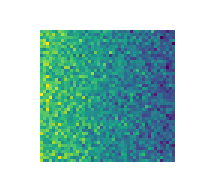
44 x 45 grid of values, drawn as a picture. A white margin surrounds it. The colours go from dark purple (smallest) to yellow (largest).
Grain: fine. Average level on the scale: 50%. Slope: up to the left.
